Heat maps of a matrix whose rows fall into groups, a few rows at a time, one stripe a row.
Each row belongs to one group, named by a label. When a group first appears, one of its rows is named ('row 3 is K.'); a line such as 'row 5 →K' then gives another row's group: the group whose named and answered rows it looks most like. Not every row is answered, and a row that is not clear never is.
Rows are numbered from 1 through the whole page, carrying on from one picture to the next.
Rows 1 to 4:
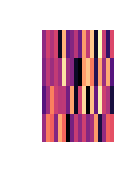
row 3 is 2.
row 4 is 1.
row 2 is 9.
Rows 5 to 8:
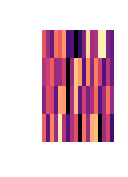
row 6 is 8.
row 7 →1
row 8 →1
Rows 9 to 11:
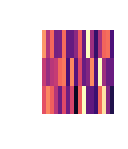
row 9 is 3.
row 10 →2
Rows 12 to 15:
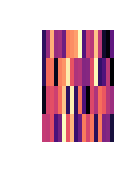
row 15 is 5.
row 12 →8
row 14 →2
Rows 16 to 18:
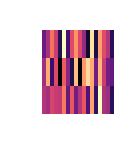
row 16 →2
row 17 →9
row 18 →2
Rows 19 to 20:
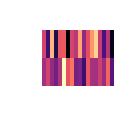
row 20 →5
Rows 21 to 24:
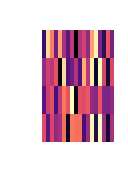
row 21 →1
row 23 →5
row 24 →2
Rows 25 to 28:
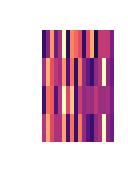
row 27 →5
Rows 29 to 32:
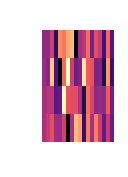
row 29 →5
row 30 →5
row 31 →5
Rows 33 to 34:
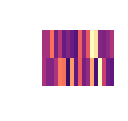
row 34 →2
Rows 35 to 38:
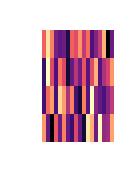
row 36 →1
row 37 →1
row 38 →9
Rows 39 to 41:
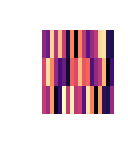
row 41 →5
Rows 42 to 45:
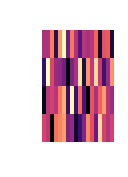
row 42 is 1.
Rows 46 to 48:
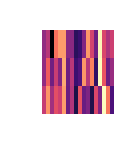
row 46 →9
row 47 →9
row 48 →3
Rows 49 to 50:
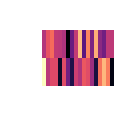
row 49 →8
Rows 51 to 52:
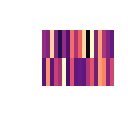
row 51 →2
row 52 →9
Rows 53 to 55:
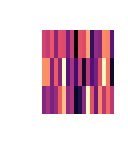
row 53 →3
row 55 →9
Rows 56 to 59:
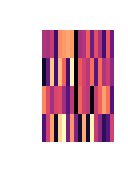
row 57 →2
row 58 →3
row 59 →1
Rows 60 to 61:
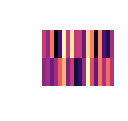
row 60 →5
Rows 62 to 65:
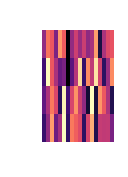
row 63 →8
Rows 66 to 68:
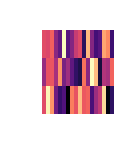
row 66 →3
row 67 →1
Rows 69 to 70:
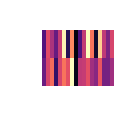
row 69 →9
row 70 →5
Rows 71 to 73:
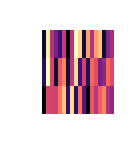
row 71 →8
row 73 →2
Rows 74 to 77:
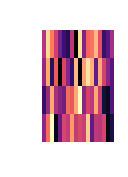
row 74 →8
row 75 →9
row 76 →8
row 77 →5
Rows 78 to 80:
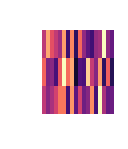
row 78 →3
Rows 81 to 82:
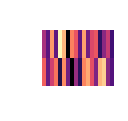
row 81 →1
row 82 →9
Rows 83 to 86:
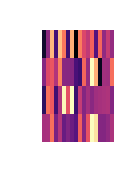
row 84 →1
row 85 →5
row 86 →8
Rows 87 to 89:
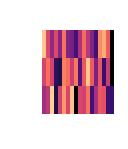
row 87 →3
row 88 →5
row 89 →5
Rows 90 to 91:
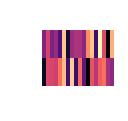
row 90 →9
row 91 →2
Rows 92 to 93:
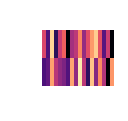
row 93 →2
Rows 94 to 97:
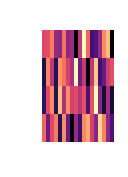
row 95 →1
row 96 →1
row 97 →9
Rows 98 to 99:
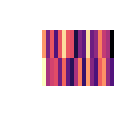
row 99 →3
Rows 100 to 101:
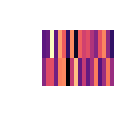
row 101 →1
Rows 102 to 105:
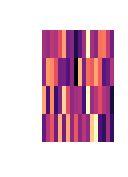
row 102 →9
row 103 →8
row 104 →5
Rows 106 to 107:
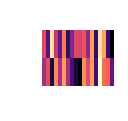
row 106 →2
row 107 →9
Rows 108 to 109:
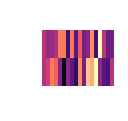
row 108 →2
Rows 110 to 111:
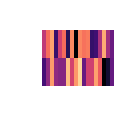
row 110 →3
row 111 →8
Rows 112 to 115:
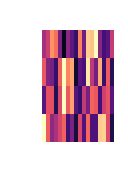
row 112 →8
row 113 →5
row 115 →3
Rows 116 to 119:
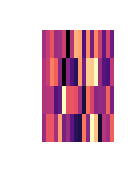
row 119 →1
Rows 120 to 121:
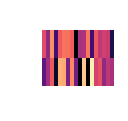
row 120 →5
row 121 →1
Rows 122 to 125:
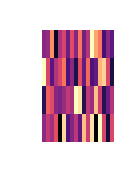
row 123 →3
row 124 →8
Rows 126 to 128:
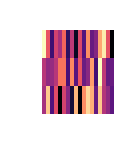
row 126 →3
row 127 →2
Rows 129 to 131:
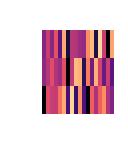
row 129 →9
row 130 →8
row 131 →2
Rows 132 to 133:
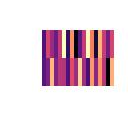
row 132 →9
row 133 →2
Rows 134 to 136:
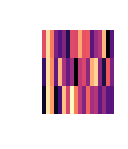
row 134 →3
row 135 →1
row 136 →5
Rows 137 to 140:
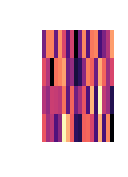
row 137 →1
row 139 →2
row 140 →5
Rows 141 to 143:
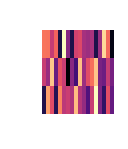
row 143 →1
